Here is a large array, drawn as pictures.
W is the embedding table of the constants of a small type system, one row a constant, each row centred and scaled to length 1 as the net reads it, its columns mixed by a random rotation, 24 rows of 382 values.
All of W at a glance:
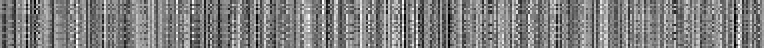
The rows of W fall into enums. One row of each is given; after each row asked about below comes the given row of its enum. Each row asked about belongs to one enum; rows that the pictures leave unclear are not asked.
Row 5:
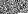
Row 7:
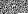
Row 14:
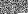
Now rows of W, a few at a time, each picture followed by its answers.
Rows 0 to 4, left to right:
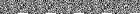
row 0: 5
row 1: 5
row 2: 14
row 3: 5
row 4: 7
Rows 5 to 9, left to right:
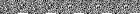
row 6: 5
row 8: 7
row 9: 7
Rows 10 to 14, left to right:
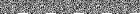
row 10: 14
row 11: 7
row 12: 5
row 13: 7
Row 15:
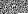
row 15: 7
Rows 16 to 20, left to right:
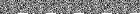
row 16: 5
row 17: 14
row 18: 14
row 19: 5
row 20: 14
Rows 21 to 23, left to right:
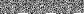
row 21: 14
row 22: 7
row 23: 14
